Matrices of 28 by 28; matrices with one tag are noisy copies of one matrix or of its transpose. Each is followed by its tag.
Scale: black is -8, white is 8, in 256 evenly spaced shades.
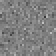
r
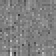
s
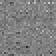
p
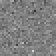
r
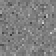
r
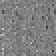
p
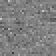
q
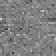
q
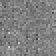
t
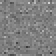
p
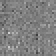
t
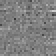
s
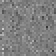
p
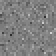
r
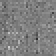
t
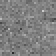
q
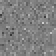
r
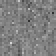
q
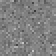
r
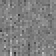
s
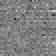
s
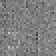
t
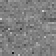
q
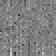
s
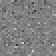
r
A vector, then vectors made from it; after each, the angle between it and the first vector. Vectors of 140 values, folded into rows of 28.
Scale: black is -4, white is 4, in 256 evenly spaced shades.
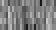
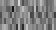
partly opposed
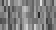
nearly opposite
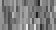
partly opposed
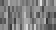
nearly opposite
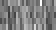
nearly opposite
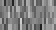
partly aligned
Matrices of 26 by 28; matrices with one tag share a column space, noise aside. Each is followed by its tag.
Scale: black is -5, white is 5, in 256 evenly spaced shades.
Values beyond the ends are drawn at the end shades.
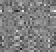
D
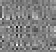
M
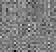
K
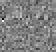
M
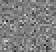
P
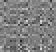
P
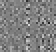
P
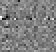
M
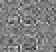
P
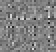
M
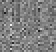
K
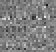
M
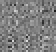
D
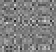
P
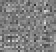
D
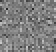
P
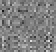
D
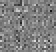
D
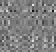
D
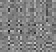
K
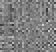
K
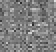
K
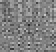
K
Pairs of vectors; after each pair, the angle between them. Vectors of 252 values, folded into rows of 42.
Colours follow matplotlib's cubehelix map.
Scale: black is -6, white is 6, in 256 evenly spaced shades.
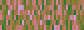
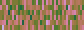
nearly opposite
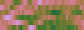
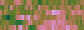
nearly opposite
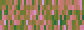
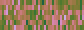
nearly opposite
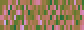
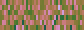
partly aligned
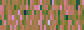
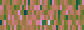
nearly parallel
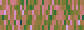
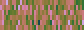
orthogonal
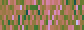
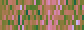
nearly parallel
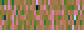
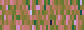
partly opposed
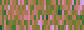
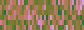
nearly parallel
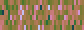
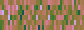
nearly opposite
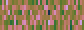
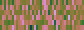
partly aligned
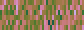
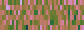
orthogonal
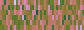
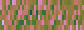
partly aligned
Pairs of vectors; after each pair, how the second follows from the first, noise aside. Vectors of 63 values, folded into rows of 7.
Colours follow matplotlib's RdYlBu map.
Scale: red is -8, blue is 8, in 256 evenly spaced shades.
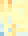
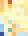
scaled up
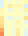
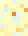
shuffled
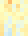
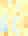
wrapped around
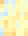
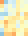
scaled up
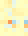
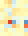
scaled up
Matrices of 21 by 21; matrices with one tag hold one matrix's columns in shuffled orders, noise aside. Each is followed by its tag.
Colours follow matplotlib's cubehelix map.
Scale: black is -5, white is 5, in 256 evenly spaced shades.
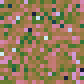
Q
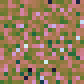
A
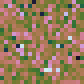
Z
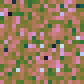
Z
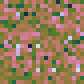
Z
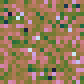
Q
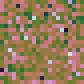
Q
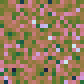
A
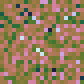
Q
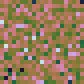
A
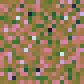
Q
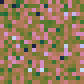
Z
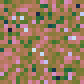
Q
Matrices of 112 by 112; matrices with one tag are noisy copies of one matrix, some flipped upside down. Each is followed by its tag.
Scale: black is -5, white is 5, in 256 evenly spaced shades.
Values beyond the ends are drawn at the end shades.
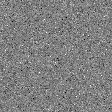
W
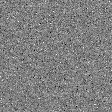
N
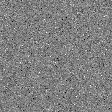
W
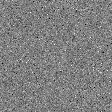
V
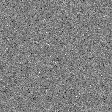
W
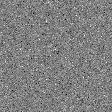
W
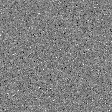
N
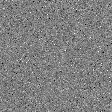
V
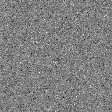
W
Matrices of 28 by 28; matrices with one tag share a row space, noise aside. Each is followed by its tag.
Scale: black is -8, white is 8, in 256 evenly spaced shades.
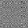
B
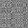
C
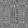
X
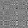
X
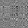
X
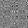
X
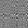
X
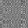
B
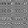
C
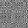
C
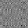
B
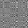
X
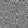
X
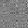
X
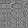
C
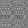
C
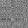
C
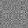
B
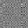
B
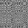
C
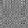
B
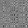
X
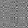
X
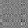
B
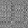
C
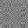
B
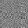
B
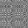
C
